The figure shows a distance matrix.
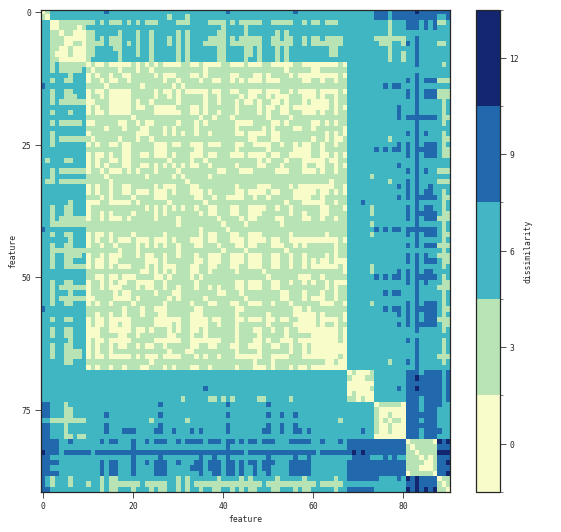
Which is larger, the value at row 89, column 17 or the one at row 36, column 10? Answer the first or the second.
the first
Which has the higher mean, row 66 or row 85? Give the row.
85
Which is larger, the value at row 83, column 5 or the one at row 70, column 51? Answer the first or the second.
the first
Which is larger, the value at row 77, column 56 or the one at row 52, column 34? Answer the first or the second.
the first
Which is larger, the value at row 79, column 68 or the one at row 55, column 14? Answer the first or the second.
the first
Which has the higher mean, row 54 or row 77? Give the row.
77
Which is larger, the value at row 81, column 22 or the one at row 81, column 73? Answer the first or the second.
the second
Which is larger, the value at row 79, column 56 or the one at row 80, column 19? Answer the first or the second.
the first
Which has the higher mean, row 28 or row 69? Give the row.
69
